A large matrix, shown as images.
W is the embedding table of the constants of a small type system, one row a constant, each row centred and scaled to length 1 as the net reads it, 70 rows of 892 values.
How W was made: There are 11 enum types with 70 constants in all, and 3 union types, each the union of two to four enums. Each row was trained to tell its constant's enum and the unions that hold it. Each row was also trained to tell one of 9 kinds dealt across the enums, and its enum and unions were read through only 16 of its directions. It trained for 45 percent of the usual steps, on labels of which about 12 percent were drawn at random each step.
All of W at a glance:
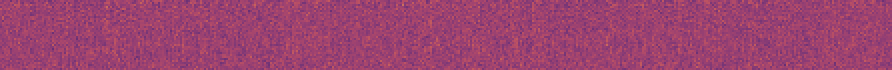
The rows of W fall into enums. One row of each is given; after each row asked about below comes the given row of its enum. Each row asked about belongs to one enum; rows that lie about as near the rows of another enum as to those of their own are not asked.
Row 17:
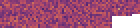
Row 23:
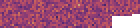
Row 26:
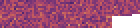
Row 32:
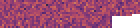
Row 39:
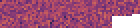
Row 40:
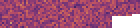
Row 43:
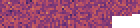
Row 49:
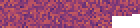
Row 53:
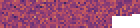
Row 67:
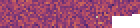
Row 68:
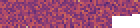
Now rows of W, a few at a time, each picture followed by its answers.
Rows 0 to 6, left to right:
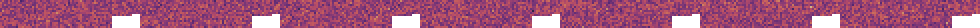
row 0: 53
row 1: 23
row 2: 23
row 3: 23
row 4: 17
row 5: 43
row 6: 32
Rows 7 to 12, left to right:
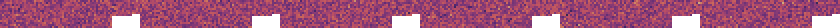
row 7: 39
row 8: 49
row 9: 68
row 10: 43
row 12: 49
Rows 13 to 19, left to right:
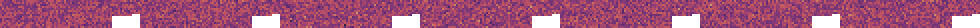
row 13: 40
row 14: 68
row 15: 49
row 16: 67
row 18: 17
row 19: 32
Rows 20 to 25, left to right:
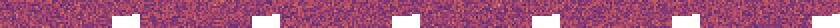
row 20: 68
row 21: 39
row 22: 49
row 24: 39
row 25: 43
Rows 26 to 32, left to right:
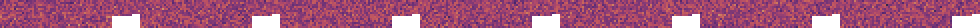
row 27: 53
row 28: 39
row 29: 32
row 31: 67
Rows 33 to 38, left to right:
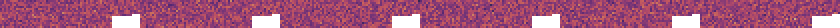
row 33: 26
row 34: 26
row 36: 68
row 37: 26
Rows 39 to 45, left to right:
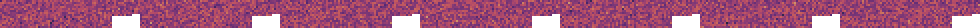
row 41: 43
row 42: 49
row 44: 68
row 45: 40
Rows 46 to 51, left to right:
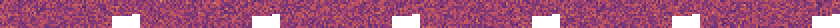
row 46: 39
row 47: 43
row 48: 23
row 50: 39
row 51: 53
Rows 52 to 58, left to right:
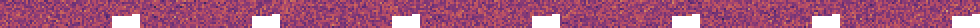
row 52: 68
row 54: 67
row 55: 40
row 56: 40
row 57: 17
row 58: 26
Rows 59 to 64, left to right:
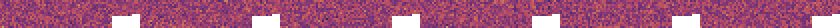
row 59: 53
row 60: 43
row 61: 39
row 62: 26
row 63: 17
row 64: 43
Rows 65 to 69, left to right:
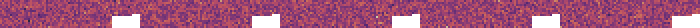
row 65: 17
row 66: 17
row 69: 40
